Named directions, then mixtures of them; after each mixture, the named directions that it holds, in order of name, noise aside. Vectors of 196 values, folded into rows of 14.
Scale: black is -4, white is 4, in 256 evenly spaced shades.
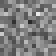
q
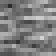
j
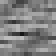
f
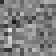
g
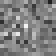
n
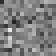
g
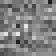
j, n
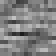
f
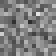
q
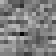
f, q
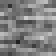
j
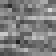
j, n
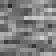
j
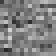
g, j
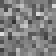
n, q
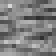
j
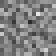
q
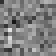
g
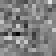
f, n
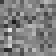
g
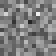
q
